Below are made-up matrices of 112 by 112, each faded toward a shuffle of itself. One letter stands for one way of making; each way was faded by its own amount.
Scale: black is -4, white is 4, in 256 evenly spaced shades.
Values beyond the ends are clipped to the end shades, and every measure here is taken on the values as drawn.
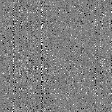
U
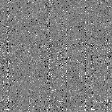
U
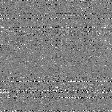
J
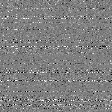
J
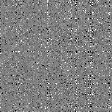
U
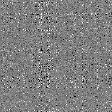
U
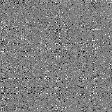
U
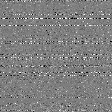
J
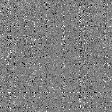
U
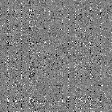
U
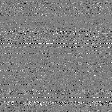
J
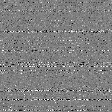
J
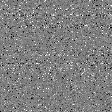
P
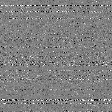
J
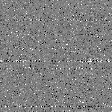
P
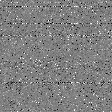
P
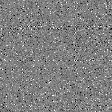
P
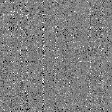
U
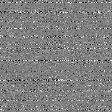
J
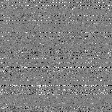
J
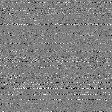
J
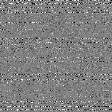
J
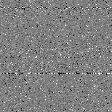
P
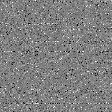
P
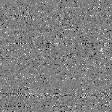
P
